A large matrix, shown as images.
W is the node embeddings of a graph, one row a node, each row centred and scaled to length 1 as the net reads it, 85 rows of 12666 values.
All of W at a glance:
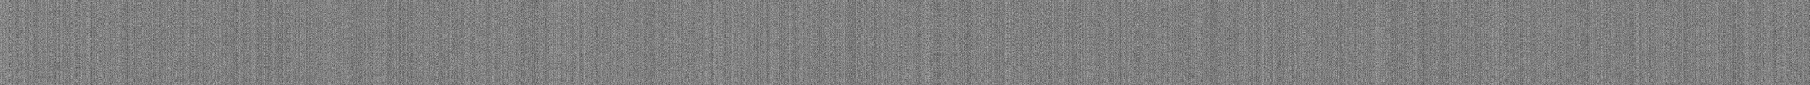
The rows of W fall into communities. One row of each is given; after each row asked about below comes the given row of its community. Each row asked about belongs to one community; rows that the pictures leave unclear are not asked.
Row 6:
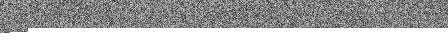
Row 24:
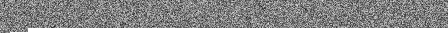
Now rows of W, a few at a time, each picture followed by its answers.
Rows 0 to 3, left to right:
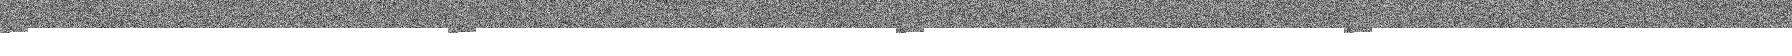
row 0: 24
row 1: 24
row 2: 6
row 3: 6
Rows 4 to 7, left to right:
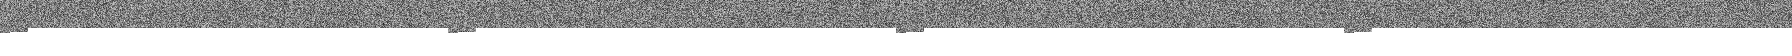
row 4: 6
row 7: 24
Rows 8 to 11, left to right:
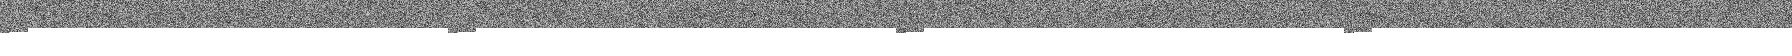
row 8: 6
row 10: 6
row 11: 24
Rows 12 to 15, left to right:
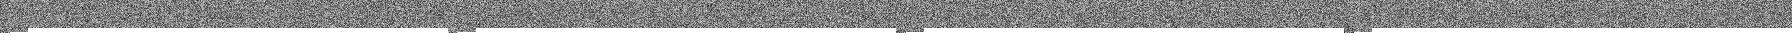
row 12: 6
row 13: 24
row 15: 6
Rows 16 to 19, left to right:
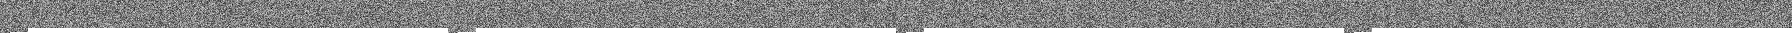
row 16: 6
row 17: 24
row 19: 24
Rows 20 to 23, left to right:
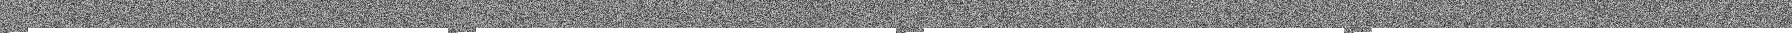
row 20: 6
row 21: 6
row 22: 6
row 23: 24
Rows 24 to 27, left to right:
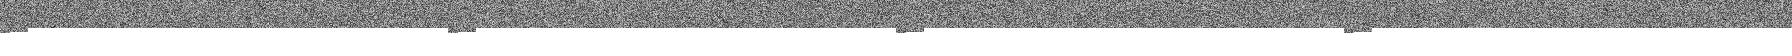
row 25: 6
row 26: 6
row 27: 24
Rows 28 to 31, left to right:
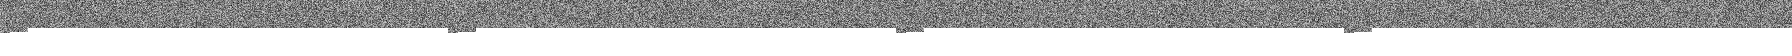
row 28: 24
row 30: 24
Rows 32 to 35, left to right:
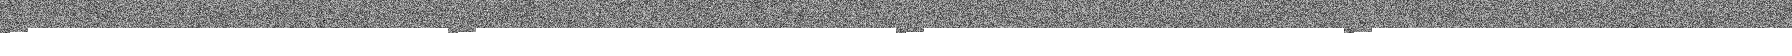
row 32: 6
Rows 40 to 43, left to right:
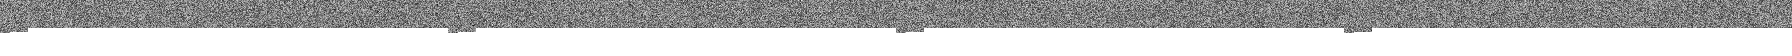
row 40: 6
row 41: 24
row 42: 6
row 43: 6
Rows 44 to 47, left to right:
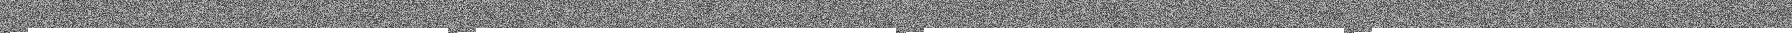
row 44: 24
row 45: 24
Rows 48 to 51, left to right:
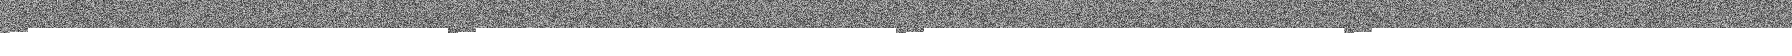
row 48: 24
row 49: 6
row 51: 24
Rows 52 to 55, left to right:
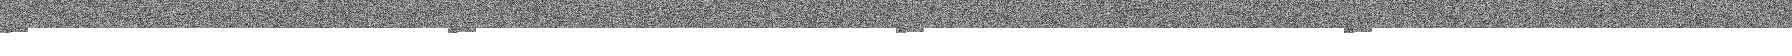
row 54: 6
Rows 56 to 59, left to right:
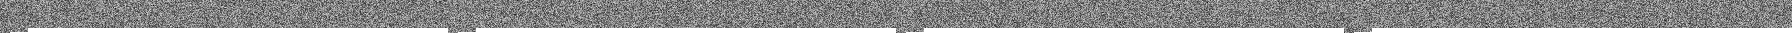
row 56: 24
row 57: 6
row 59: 6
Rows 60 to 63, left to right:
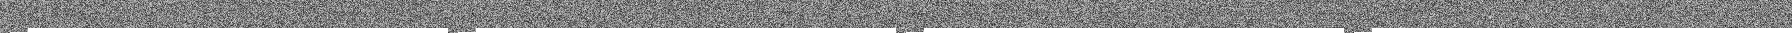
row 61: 24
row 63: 24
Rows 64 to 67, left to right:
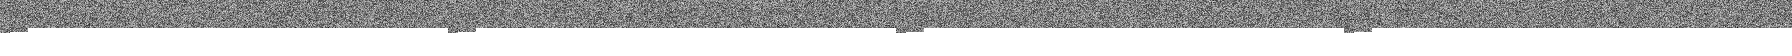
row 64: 24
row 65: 6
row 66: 24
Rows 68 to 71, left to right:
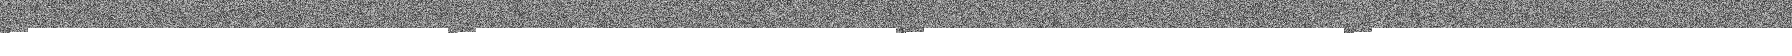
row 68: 6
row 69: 24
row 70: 6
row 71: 6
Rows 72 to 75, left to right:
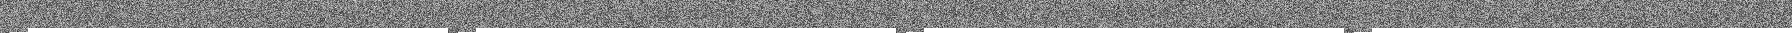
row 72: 6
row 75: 6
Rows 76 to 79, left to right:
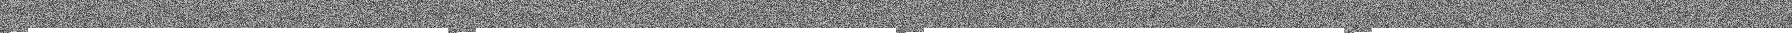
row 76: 6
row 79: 24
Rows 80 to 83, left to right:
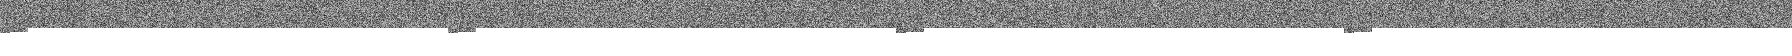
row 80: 24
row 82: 6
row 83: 6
